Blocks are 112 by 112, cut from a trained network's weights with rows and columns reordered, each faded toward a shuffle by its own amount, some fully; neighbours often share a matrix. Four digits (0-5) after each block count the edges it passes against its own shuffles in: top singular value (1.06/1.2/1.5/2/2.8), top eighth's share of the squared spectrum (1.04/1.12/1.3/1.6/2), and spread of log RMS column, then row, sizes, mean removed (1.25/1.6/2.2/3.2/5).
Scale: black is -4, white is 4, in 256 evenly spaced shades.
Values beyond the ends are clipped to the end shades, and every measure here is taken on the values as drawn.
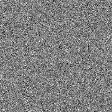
2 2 2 0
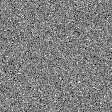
0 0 0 0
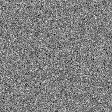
1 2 0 0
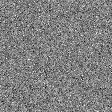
0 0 0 0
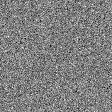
0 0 0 0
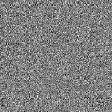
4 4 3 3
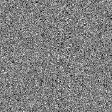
2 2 2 0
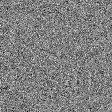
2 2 0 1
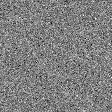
0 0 0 0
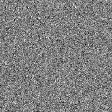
2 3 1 1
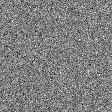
0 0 0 0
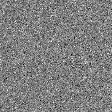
1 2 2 0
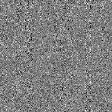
3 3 3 1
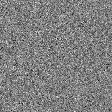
2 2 1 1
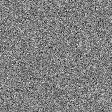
1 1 0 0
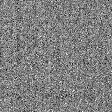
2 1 0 1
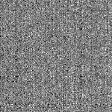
3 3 1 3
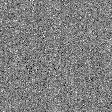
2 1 0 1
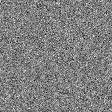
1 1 0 1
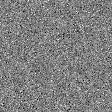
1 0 0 0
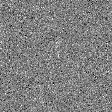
1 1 1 0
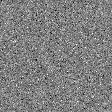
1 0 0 0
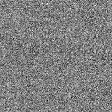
3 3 1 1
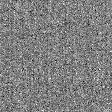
2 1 0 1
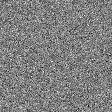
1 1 0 0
